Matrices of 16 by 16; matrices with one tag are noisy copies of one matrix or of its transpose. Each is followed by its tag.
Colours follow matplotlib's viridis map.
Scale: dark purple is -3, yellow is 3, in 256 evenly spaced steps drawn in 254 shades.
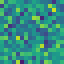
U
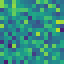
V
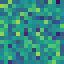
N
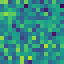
V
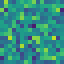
N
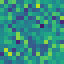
U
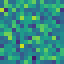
N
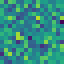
U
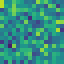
V
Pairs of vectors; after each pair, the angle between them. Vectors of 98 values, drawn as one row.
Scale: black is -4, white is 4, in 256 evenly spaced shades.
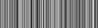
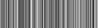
nearly opposite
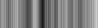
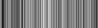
partly opposed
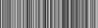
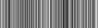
partly aligned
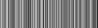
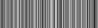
orthogonal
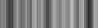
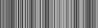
partly aligned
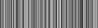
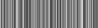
nearly opposite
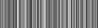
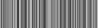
nearly opposite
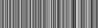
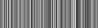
nearly opposite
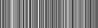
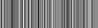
nearly opposite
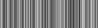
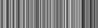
partly opposed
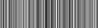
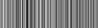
partly opposed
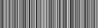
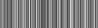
nearly opposite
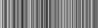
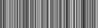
orthogonal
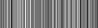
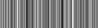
partly aligned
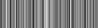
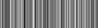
partly opposed
